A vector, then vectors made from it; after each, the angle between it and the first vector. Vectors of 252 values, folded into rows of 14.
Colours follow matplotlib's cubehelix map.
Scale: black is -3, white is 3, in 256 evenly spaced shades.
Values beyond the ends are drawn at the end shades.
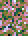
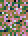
partly opposed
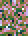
nearly parallel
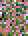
partly aligned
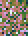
orthogonal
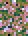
nearly parallel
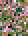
nearly parallel
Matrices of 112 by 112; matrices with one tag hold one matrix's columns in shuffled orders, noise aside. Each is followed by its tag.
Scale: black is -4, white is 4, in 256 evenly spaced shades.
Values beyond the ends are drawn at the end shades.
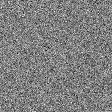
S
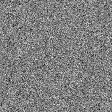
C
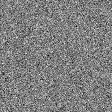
C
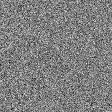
C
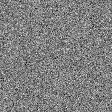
C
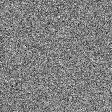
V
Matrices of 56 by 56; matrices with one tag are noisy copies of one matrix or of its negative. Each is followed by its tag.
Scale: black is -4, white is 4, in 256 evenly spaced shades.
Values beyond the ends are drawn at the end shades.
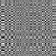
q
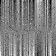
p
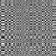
q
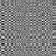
q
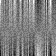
p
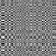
q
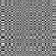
q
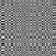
q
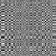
q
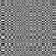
q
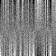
p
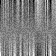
p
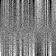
p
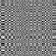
q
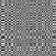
q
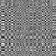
q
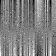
p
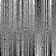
p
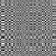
q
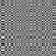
q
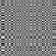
q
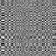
q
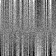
p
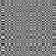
q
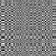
q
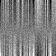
p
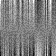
p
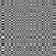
q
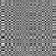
q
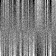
p
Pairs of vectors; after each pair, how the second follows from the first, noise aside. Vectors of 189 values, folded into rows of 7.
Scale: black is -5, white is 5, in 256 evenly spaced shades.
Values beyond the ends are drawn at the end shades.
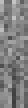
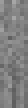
shrunk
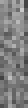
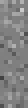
partly zeroed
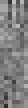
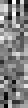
scaled up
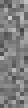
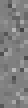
partly zeroed
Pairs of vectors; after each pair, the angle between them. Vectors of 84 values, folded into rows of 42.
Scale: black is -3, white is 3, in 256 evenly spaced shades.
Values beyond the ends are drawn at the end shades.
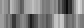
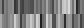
partly opposed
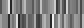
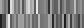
partly opposed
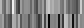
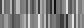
partly opposed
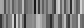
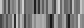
nearly parallel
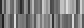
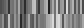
orthogonal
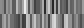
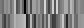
nearly opposite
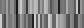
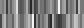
nearly opposite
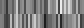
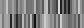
nearly opposite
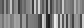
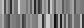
nearly opposite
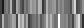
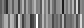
orthogonal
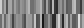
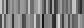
nearly parallel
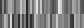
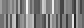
partly opposed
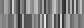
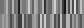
nearly parallel
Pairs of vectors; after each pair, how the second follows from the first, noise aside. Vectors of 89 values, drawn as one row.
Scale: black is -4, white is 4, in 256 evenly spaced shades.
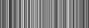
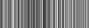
wrapped around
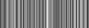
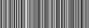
shuffled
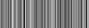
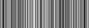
shuffled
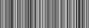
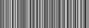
sign-scrambled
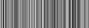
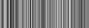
wrapped around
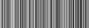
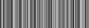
sign-scrambled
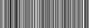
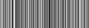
shuffled
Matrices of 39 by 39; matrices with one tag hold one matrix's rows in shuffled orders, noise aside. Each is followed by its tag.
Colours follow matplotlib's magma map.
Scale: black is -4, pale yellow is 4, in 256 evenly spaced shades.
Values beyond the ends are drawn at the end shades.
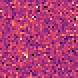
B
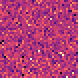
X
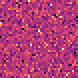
X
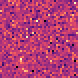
B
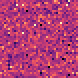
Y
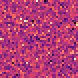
B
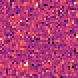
B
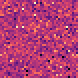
Y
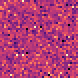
Y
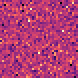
X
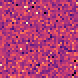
B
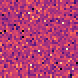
X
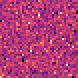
X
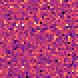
Y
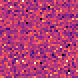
Y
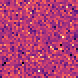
X
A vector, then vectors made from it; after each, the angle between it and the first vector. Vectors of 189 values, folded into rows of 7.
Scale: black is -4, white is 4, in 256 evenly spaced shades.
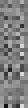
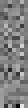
nearly parallel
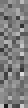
nearly parallel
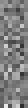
nearly opposite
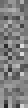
nearly parallel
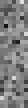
orthogonal
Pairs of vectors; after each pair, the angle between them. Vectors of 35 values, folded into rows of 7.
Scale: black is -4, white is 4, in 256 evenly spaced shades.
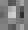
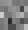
orthogonal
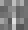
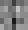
nearly opposite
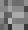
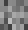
nearly parallel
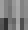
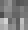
nearly opposite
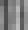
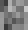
partly aligned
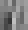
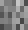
partly aligned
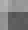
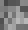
partly opposed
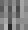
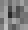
partly aligned
